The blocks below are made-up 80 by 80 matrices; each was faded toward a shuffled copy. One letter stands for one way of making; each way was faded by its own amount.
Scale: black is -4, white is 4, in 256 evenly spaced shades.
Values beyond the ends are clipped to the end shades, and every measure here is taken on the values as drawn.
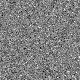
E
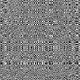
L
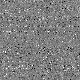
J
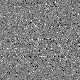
J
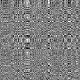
L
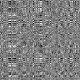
L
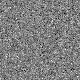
E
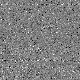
J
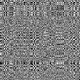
L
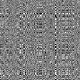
L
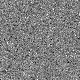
E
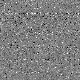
J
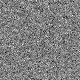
E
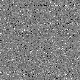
J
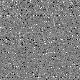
J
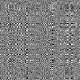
L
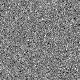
E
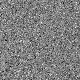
E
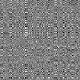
L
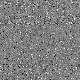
J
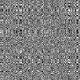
L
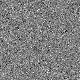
E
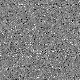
J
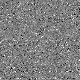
J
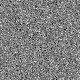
E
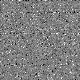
J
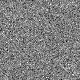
E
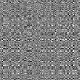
L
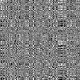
L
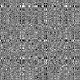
L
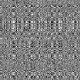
L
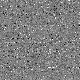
J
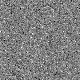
E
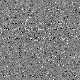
J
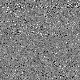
J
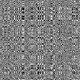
L
